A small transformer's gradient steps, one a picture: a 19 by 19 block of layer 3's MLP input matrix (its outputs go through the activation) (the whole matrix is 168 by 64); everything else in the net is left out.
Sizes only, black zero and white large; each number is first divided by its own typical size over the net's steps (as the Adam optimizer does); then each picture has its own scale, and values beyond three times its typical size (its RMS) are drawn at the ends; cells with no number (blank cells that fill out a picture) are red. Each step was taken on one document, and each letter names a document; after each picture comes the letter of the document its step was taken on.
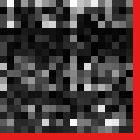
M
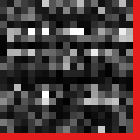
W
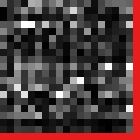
M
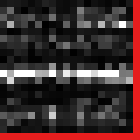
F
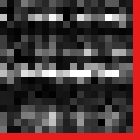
F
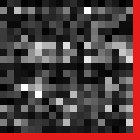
M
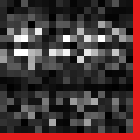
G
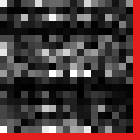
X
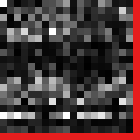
W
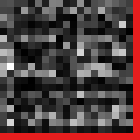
F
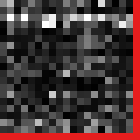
G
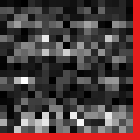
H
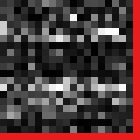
W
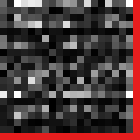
M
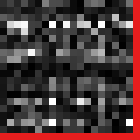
G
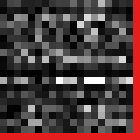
H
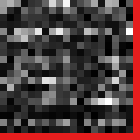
W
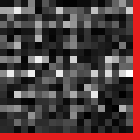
M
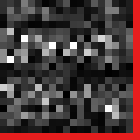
G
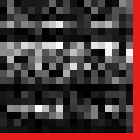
M
